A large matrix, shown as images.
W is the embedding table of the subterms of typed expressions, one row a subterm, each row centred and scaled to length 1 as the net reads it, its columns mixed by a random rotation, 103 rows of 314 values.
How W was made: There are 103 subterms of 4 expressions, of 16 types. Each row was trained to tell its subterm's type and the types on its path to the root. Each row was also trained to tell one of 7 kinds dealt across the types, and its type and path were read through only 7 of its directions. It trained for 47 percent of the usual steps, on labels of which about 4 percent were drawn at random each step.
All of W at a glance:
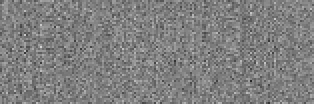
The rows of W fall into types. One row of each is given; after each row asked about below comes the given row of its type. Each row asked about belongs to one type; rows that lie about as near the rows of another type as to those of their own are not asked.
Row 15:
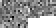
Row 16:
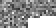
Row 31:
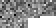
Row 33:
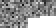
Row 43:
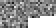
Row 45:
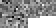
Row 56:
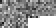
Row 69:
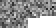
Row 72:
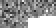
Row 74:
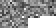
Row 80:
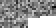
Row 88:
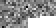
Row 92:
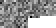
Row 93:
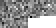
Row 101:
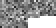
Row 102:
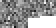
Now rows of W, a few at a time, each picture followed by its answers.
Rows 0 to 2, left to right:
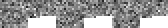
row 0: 93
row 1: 88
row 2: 92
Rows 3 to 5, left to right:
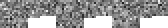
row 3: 16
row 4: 72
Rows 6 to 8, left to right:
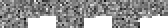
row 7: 74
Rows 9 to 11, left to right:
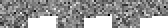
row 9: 102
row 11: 80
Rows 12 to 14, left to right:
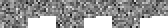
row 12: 15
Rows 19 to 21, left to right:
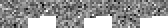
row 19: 102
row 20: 31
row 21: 45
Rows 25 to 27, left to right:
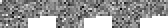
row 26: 88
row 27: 88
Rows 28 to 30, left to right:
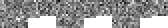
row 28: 101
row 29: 92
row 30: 69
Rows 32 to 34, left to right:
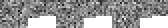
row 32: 33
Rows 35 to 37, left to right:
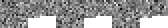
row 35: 69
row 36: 88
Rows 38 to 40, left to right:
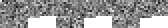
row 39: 102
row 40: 92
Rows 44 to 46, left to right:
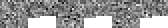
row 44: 80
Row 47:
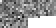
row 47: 93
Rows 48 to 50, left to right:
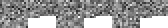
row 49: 31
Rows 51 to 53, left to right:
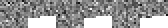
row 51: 43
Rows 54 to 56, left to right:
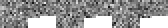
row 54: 102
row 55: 69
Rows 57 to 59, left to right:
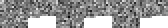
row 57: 101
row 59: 74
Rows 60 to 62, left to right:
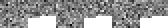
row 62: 16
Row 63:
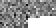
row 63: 16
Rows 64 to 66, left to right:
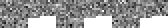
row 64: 88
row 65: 16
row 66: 74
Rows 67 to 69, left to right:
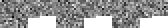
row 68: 69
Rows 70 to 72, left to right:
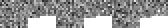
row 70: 33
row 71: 69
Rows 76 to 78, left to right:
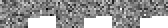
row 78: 56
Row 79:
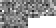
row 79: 102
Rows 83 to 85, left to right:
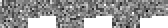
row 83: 15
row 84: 93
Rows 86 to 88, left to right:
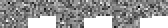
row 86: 43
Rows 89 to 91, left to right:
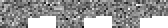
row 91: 93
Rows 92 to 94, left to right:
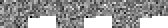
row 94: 45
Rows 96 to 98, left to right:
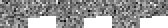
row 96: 45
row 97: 15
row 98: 31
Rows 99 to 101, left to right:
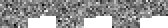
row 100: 33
